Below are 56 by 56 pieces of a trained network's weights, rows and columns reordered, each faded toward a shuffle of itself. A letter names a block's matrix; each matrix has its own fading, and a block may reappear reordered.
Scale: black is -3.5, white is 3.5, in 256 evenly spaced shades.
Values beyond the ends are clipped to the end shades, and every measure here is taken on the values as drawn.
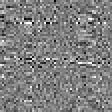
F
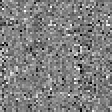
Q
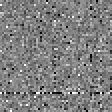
Q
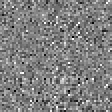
Q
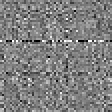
F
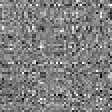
F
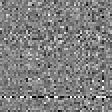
F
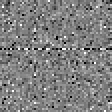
Q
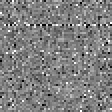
Q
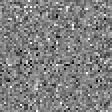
Q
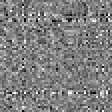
F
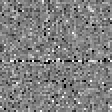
Q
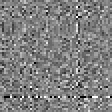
F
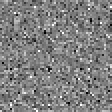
Q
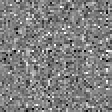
Q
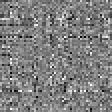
F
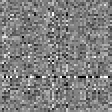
F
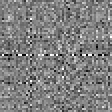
F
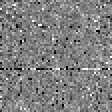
Q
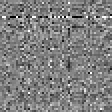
F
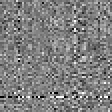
F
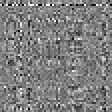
F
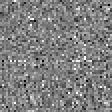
Q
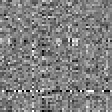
F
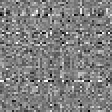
F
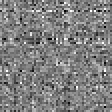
F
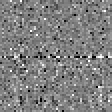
Q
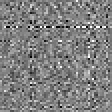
F
